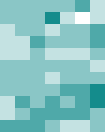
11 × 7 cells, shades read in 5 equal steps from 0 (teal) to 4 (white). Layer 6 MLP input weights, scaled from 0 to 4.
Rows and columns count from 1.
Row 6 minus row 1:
0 0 0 0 0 1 0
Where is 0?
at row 2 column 4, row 8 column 7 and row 9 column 7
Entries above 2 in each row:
1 3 2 2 5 1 1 0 1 1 2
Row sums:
14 16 15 14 19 15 15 10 10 11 13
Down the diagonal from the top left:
2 2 2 2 3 2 2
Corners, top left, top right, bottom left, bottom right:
2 3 1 2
